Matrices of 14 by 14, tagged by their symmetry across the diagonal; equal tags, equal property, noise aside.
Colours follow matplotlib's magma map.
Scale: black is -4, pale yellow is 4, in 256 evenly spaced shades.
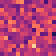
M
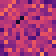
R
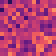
R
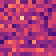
M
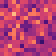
R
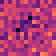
R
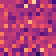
M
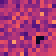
R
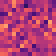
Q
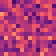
Q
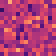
Q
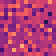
Q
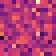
M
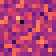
R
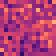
Q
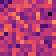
M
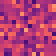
Q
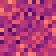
R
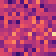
M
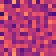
Q
